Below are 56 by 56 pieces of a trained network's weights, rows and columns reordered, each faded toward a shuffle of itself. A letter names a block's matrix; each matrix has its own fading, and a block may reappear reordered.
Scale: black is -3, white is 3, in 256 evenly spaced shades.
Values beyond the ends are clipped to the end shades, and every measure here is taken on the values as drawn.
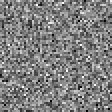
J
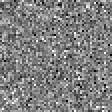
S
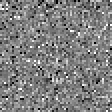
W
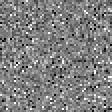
W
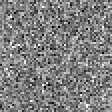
J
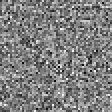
J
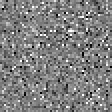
W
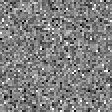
S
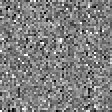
S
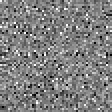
W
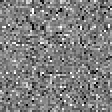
W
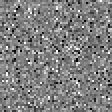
W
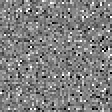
W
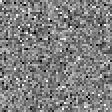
S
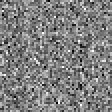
J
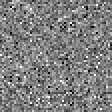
S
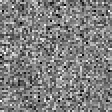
J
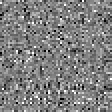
W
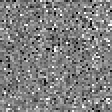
W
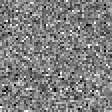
S
